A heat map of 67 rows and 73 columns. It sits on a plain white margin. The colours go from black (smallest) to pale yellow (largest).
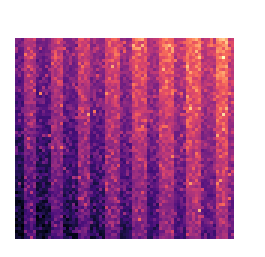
The bottom left is the ninth with the lowest average. The top right is the ninth with the highest average. Upright stripes repeat 8 times across the table. There is an overall slope up to the top right.
